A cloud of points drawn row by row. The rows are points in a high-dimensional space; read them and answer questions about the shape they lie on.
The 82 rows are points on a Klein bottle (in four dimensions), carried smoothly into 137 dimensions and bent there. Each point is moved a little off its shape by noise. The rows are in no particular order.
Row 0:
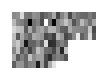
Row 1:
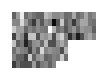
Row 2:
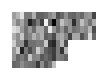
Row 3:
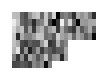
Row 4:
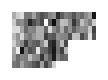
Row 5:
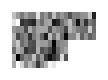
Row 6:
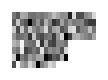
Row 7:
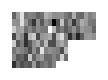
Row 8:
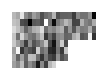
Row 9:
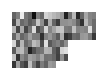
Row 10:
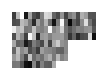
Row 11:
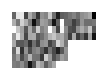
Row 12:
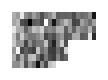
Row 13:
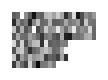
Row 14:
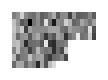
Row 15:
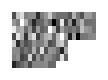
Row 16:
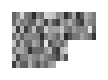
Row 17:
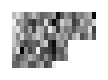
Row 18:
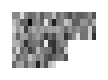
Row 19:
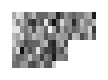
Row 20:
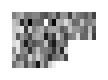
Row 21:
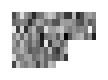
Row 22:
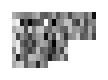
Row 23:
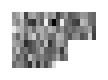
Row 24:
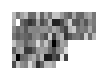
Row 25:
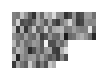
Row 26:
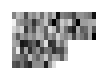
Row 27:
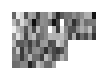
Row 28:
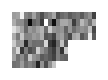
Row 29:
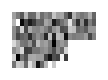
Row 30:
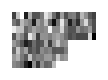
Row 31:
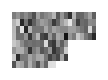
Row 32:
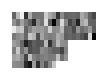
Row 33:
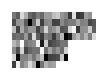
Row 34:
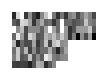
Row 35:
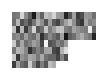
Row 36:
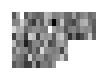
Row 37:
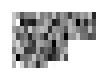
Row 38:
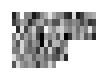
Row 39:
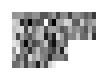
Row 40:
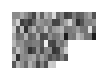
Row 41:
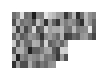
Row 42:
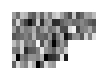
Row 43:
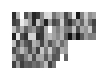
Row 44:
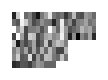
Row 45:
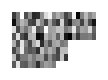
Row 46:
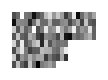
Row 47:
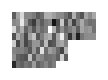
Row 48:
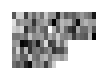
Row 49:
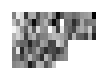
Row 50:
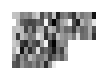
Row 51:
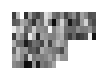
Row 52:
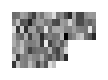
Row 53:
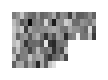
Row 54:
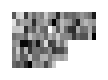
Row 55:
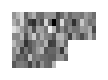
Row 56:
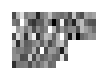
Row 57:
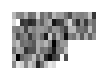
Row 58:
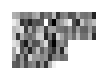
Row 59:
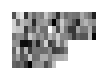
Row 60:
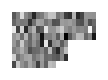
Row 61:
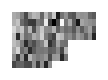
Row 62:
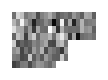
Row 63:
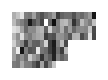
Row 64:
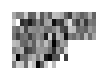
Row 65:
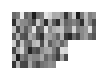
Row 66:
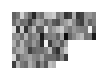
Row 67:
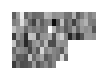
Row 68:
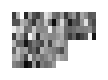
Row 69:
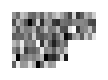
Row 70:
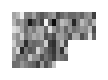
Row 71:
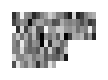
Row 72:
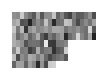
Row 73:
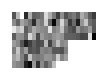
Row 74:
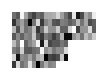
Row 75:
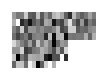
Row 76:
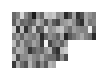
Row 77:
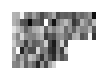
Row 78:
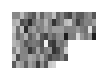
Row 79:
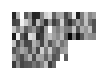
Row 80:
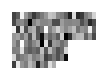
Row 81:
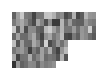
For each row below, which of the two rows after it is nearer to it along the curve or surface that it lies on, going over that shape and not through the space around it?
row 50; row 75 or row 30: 30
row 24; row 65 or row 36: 65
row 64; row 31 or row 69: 69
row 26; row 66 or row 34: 34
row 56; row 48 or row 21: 21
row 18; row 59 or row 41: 41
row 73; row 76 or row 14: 14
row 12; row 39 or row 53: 53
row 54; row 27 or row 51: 51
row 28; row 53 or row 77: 77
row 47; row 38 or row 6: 38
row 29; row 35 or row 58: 35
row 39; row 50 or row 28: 50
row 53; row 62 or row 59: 62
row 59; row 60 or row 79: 79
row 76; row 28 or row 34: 28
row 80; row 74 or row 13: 74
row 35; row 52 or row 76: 76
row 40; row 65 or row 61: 65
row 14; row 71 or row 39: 39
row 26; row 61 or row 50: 61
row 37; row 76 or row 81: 76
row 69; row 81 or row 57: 57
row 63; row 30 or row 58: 58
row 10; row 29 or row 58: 58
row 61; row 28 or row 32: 32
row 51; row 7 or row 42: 7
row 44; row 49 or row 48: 49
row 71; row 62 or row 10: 62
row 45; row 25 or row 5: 25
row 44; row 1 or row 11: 11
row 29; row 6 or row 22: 6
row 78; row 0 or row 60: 0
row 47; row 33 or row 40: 40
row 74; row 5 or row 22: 5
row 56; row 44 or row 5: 44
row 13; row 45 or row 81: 45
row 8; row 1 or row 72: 72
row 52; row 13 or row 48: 13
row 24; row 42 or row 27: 42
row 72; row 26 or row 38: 38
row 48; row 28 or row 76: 28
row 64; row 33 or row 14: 33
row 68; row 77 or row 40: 77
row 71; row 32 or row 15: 15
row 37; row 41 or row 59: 41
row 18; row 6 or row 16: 16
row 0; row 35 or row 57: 35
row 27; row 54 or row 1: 1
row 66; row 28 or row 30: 28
